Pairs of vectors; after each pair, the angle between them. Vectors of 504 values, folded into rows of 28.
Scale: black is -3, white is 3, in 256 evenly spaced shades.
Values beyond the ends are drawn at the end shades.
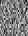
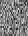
partly aligned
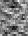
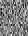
orthogonal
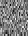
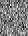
partly opposed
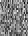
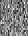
nearly opposite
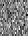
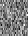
nearly opposite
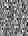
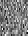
partly opposed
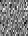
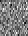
nearly parallel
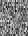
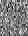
partly aligned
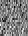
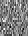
nearly opposite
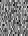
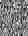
nearly opposite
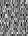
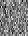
partly opposed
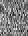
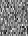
orthogonal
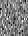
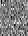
orthogonal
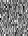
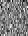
orthogonal
